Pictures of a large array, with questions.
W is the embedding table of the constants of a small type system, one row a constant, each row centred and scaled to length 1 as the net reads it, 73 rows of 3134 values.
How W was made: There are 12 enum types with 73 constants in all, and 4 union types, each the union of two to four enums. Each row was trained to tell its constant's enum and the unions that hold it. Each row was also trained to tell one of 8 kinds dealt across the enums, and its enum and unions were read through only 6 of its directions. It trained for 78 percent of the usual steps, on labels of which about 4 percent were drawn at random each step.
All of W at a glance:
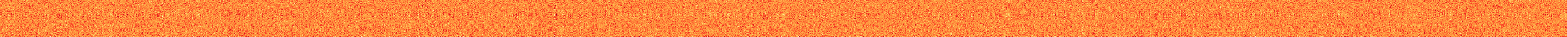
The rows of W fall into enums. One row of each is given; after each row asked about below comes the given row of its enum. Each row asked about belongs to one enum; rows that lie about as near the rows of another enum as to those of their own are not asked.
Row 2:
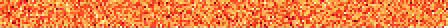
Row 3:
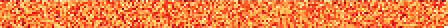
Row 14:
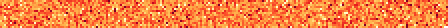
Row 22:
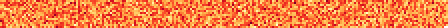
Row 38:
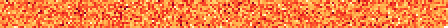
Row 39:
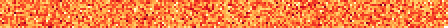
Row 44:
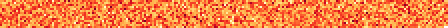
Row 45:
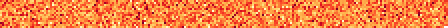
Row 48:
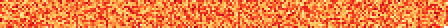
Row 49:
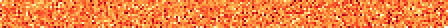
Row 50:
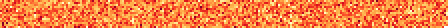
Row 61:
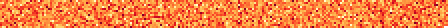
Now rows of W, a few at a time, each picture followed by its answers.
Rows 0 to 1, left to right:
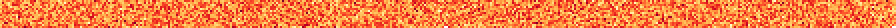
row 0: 50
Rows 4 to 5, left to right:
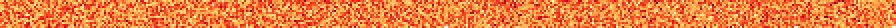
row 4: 22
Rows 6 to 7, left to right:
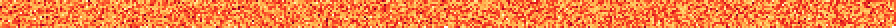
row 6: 48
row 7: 14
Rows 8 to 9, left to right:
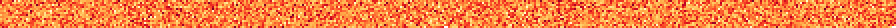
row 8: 45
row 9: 44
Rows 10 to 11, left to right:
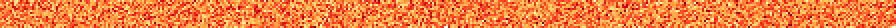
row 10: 61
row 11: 44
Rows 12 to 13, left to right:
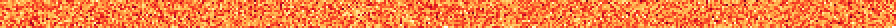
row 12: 61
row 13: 2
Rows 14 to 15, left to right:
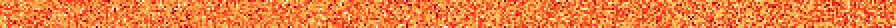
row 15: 45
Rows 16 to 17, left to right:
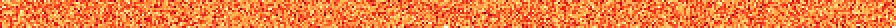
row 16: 44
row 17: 50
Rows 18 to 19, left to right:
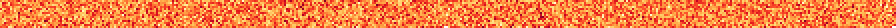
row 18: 45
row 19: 3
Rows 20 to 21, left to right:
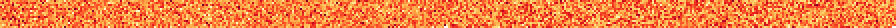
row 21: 3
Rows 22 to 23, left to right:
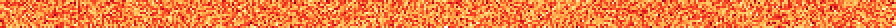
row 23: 45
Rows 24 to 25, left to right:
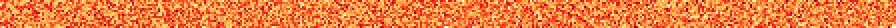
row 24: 61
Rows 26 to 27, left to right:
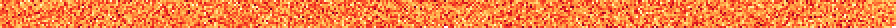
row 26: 50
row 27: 22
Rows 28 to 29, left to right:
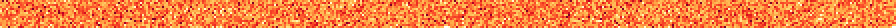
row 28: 38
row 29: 38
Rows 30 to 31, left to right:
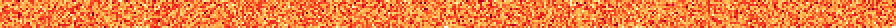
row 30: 50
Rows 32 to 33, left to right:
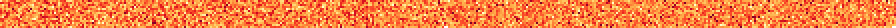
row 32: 22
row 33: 2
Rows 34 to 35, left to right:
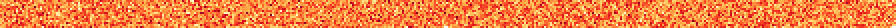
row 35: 44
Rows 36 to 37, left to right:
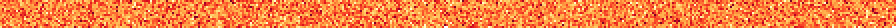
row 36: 50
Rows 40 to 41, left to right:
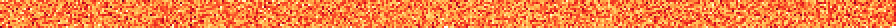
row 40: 22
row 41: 48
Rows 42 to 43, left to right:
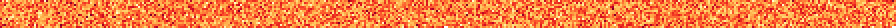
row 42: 45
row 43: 48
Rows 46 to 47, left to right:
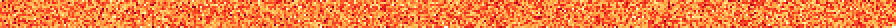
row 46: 48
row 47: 44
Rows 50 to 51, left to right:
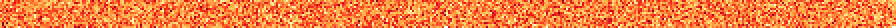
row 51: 22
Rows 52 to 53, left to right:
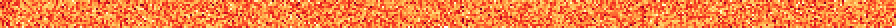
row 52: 50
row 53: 3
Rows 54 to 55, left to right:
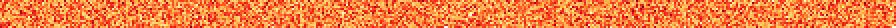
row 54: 45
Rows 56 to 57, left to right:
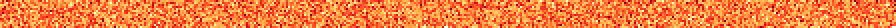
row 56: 50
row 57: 61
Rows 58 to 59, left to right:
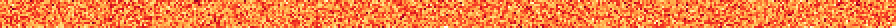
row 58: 44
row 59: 61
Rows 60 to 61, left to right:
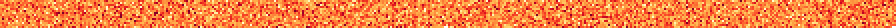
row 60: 38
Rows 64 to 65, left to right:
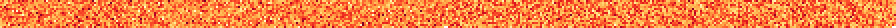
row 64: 38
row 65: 22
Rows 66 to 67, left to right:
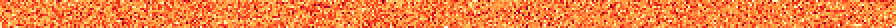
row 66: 3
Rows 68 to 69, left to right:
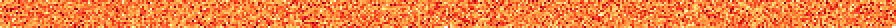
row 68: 38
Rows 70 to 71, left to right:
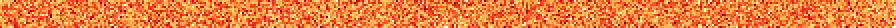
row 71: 22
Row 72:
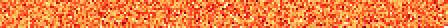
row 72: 45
